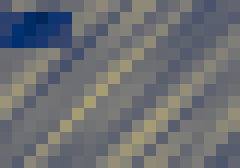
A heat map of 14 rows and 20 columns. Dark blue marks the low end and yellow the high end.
Grain: diagonal, up to the right. Ninth with the lowest average: top left. Odd patch: lower, in the top left.
